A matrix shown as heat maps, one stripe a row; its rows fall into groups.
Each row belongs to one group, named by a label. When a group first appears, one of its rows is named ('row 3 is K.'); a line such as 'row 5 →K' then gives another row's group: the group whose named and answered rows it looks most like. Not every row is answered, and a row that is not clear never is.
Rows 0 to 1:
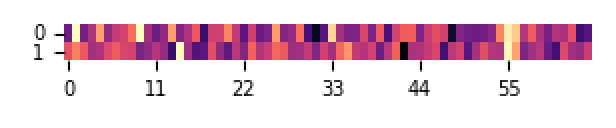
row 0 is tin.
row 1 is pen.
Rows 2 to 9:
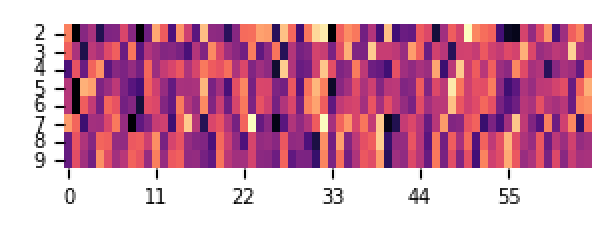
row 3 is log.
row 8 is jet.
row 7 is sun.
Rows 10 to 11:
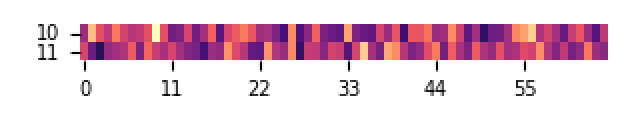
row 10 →tin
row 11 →log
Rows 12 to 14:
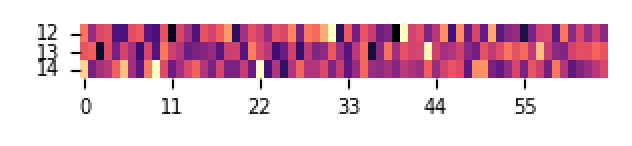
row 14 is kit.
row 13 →log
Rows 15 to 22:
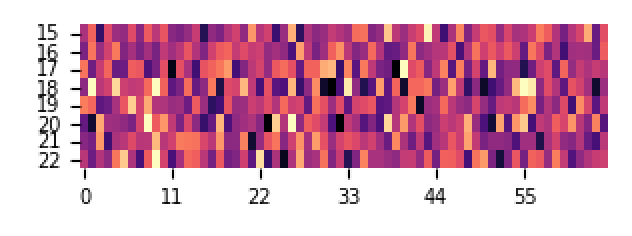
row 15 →log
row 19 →pen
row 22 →kit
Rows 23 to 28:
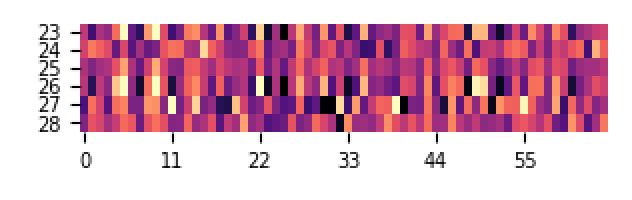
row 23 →kit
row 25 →kit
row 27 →jet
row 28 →tin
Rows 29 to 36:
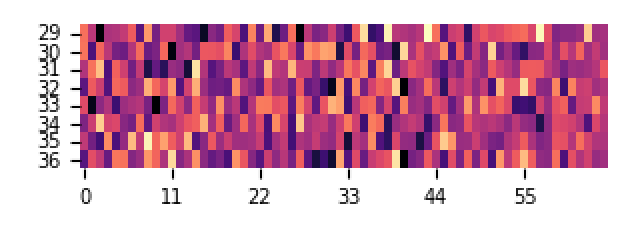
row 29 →log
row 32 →jet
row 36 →jet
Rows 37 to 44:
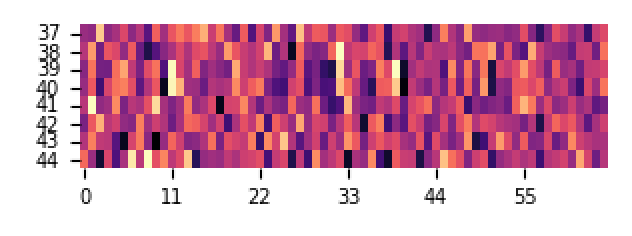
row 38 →sun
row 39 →jet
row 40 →jet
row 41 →tin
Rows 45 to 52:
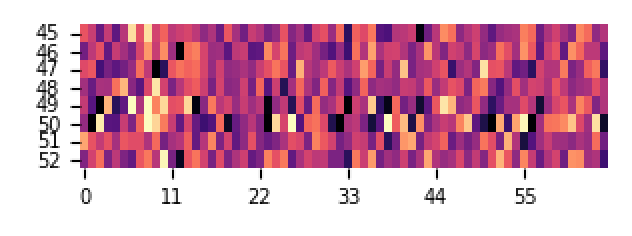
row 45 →pen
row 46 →jet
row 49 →pen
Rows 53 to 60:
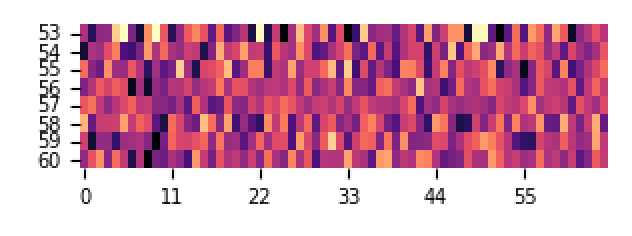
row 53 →kit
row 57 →pen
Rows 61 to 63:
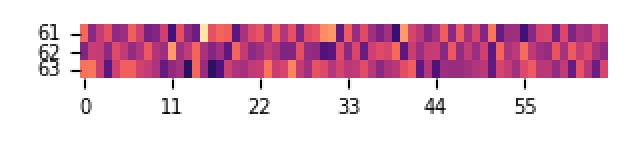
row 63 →pen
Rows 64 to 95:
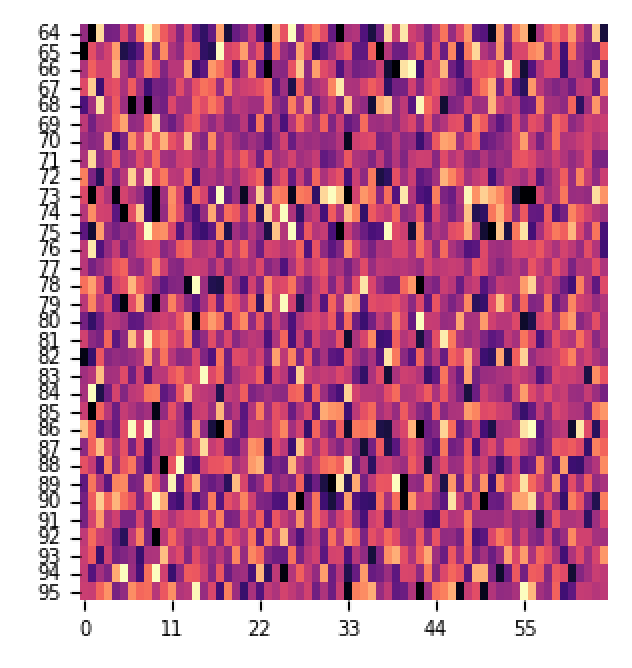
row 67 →sun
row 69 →kit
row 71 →tin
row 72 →pen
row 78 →pen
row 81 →pen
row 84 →tin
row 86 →pen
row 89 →jet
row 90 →tin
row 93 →log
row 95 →pen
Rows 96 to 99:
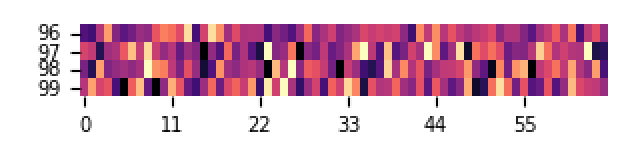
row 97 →log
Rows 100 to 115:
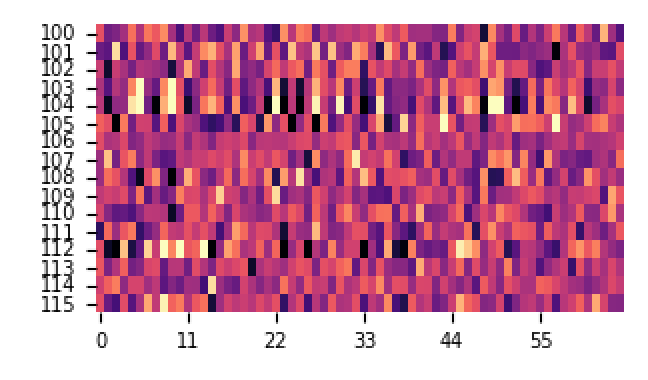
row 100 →log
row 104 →kit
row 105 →log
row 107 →sun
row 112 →pen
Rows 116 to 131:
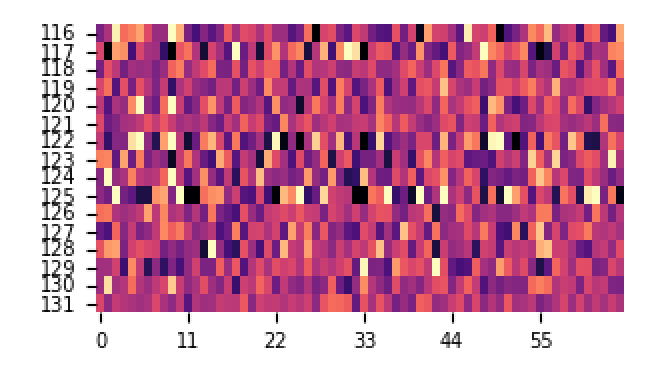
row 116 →tin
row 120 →kit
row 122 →kit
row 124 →tin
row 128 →pen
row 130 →tin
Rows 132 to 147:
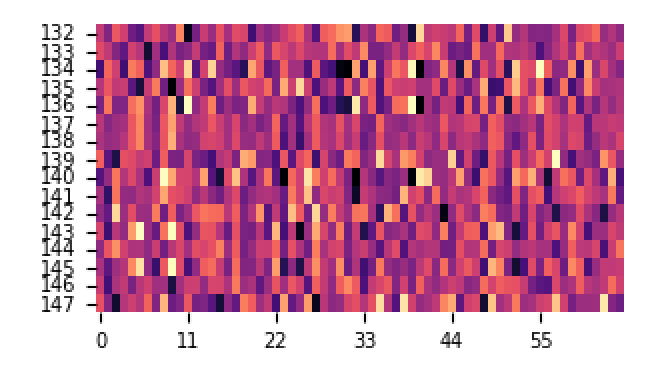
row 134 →jet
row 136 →jet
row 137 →kit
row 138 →kit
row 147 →log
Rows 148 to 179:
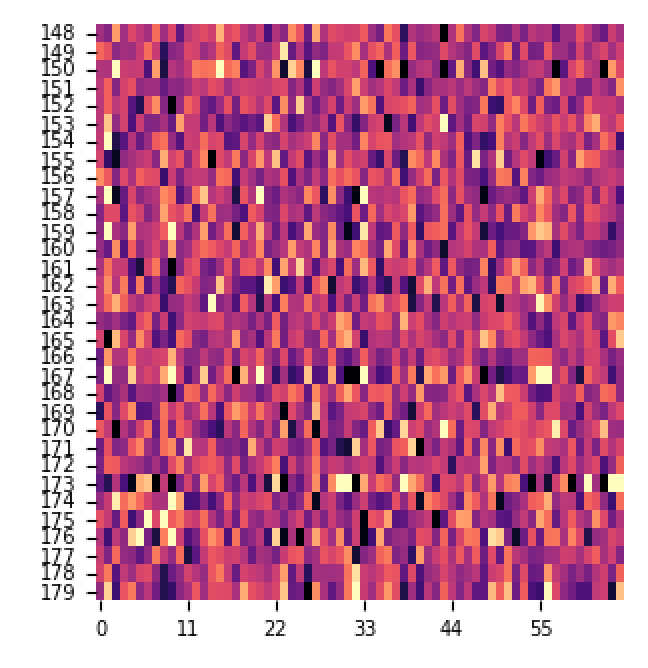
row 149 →sun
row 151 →sun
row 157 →tin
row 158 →jet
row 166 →tin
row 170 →log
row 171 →jet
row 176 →kit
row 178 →sun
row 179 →sun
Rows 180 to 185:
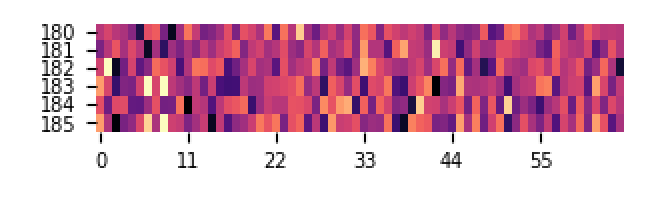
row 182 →tin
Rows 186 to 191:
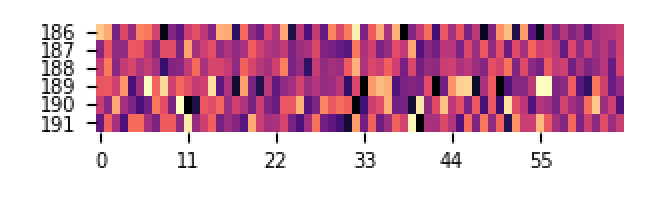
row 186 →sun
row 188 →sun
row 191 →jet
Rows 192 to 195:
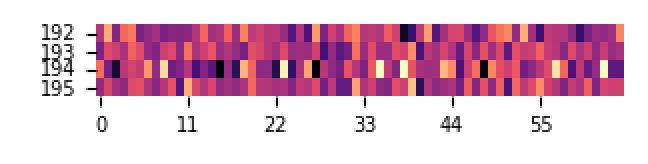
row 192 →sun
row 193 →jet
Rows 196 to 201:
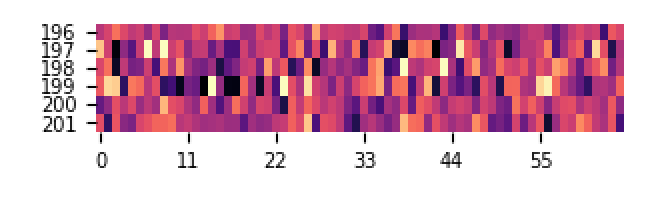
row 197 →pen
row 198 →log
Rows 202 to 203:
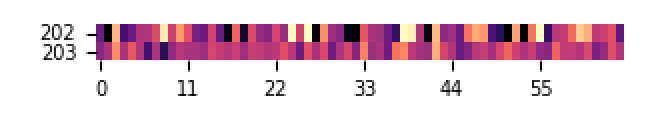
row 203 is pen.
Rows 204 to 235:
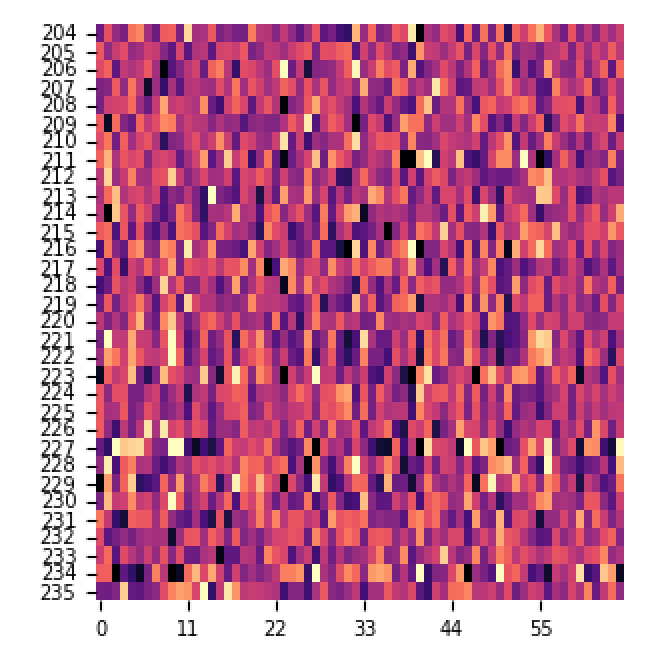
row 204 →jet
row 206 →sun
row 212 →tin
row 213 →pen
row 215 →log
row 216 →jet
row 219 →jet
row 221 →tin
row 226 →pen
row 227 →tin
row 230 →tin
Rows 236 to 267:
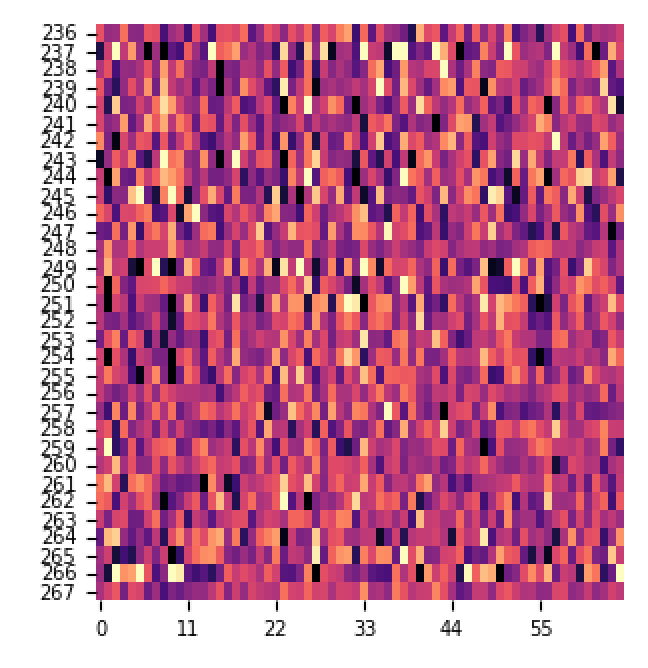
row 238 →log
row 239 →log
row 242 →log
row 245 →kit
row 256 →log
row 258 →log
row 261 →pen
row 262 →sun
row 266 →tin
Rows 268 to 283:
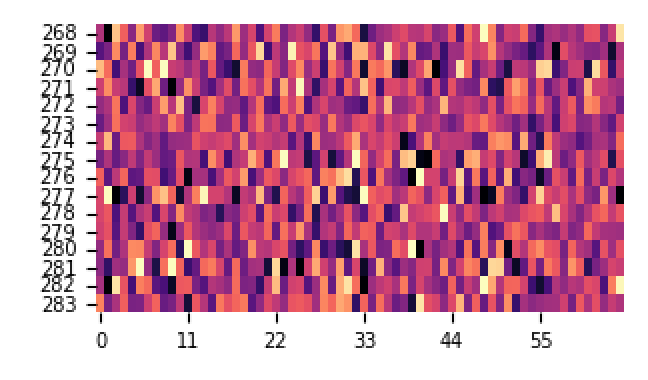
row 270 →pen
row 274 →sun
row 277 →tin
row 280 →jet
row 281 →kit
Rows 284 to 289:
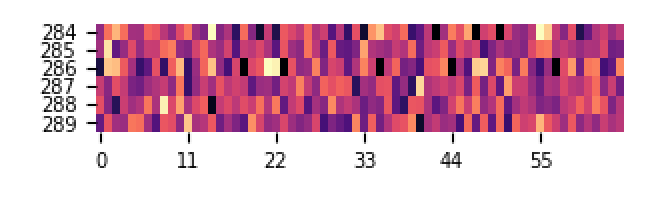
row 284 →pen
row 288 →pen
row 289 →jet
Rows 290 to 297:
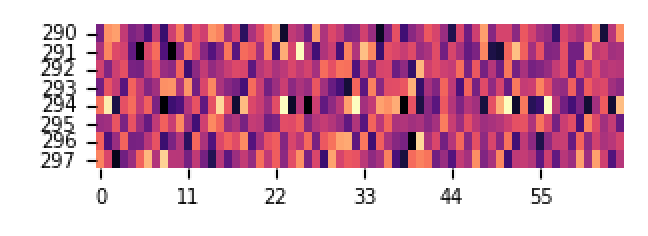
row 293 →jet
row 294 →sun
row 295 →jet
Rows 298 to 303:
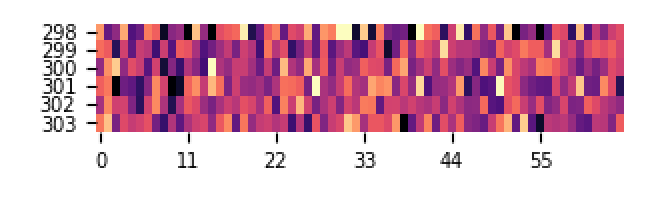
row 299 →log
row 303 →sun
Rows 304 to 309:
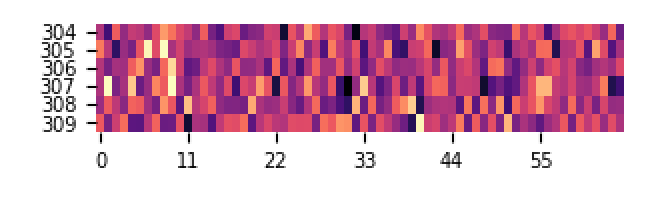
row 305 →pen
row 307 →tin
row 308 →jet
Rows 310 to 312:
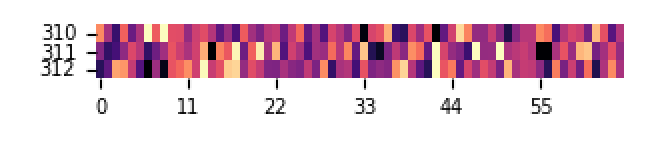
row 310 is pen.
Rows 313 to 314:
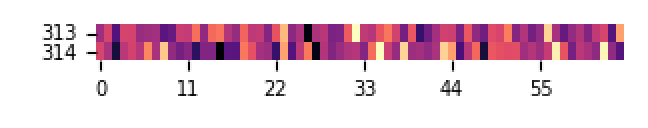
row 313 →sun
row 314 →log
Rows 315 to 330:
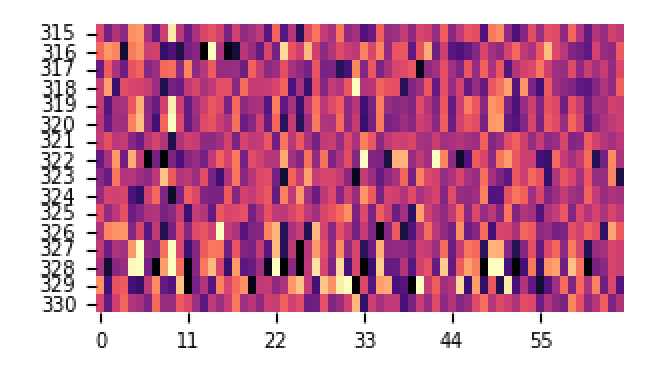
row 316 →pen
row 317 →jet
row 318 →sun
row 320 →kit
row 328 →kit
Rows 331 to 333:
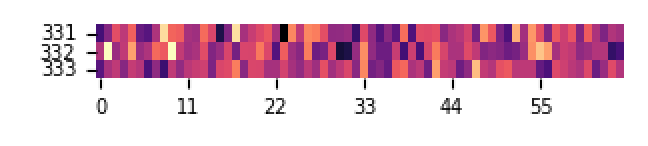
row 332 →tin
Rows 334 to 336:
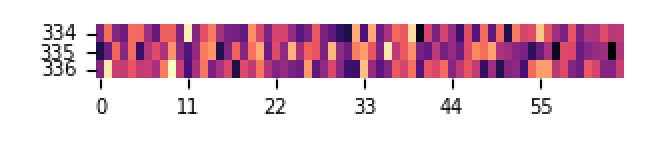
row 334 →jet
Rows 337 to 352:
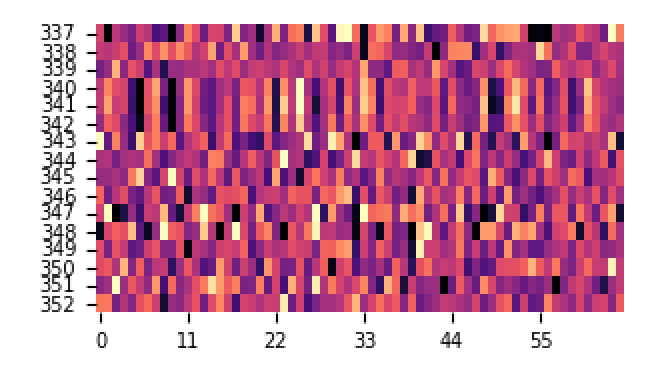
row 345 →kit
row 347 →tin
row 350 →log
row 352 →sun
